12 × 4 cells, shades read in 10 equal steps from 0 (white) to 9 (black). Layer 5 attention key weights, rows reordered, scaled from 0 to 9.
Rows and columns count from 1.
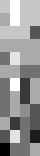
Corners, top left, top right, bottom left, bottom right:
2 2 9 3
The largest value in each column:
9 7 7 8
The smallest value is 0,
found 3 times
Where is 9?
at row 12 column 1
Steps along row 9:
down up up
